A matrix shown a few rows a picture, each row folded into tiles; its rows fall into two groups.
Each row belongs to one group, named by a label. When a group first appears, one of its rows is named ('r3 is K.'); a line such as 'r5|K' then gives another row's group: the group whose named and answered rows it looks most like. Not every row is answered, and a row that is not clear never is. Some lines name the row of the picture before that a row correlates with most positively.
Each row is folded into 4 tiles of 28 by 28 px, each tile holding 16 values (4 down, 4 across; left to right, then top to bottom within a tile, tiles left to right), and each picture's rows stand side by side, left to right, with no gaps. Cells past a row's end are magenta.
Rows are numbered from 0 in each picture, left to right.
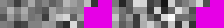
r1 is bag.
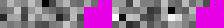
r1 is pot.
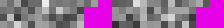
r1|bag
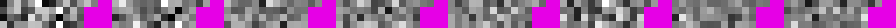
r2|pot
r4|bag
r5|pot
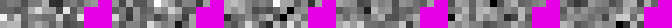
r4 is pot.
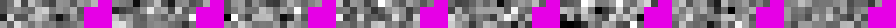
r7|bag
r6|pot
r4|bag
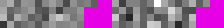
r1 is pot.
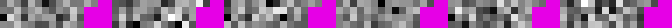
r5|bag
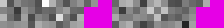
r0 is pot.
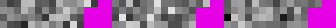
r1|pot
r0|bag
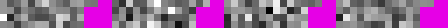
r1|pot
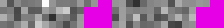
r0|pot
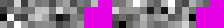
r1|bag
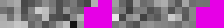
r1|pot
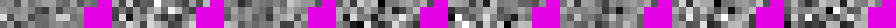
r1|pot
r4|pot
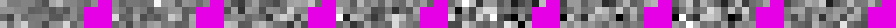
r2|bag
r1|pot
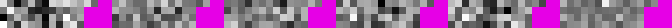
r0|bag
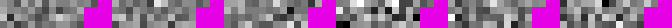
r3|bag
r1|pot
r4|pot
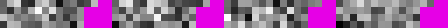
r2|bag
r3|bag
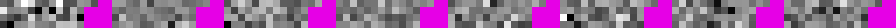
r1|pot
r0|bag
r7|bag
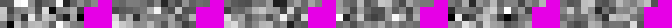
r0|bag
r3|pot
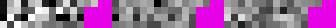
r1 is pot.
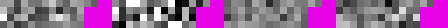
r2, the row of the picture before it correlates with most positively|1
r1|bag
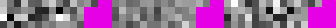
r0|pot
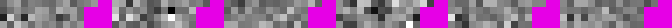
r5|bag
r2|bag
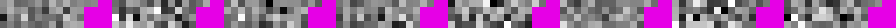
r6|bag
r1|bag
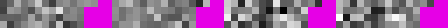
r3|pot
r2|pot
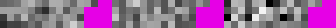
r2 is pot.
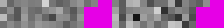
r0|pot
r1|bag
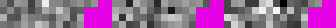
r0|pot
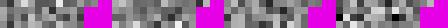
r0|bag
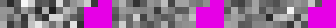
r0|bag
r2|bag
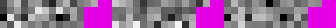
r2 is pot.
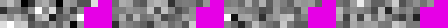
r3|bag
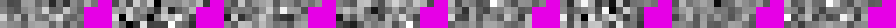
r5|bag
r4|pot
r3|bag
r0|bag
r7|pot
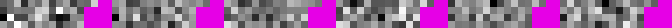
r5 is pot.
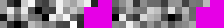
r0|bag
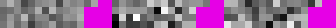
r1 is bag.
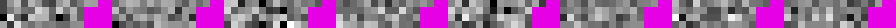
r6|pot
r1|bag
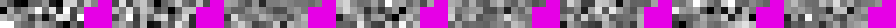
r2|pot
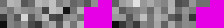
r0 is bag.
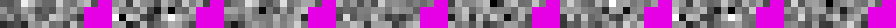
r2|bag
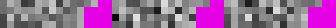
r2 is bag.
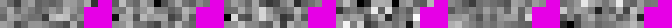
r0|bag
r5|bag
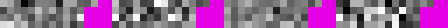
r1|pot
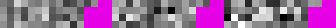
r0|bag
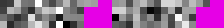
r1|bag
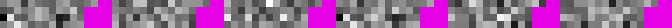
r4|bag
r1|bag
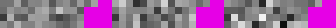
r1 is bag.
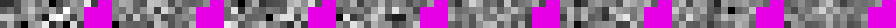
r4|bag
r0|bag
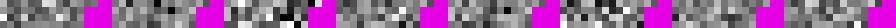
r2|bag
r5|bag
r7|bag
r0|pot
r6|pot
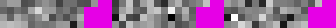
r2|pot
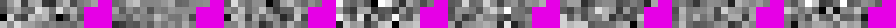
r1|bag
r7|bag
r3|pot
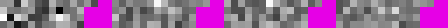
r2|pot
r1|pot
